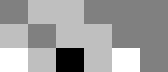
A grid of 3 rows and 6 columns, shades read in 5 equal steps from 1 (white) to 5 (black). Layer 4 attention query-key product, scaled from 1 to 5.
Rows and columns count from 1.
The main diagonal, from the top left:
3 3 5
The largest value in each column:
3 3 5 3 3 3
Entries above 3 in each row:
0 0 1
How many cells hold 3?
8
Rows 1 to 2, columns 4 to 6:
3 3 3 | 2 3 3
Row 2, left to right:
2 3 2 2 3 3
